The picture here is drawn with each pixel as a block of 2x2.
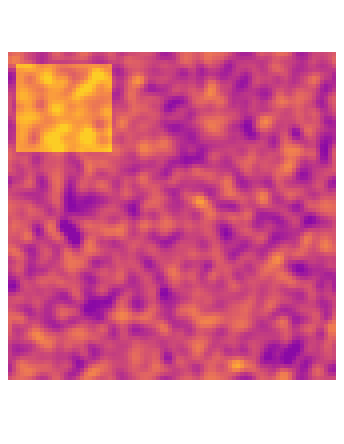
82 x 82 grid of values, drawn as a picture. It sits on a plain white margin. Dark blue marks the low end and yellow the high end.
Grain: blotchy. Average level on the scale: 50%. Mirror symmetry: none. Odd patch: higher, in the top left. Ninth with the highest average: top left. Roughest part: top left.
